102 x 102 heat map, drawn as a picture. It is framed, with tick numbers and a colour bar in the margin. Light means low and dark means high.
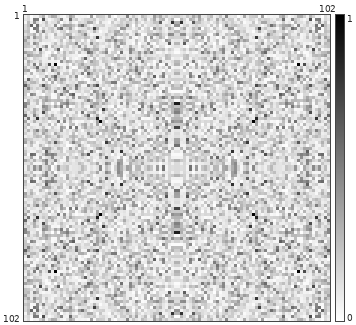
Average level on the scale: 20%. Odd rows or columns: none. Histogram: skewed, a long tail of high values. Mirror symmetry: left to right and top to bottom.
